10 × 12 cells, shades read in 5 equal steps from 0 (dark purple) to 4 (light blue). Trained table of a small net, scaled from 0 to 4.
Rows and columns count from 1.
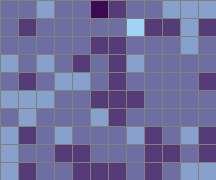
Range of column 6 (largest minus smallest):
3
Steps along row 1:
same up down same down up up same up same same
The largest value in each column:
3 3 3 3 3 3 2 4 2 3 3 3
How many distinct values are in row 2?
4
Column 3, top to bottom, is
3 2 2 3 2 3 2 2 2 2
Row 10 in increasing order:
1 1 1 1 1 2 2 2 2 3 3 3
